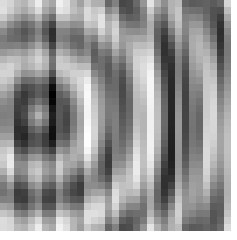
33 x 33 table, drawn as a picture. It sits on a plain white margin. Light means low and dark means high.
The ninth with the highest average is the middle left. Concentric rings centre on the middle left. No overall slope runs across the table. The grain runs up and down.
